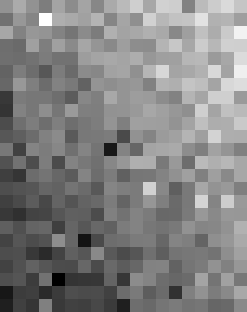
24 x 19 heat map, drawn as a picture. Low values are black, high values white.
No single row or column stands out from its neighbours. Neither half mirrors the other. The ninth with the highest average is the top right. The ninth with the lowest average is the bottom left. There are no regular stripes. There is an overall slope up to the top right.
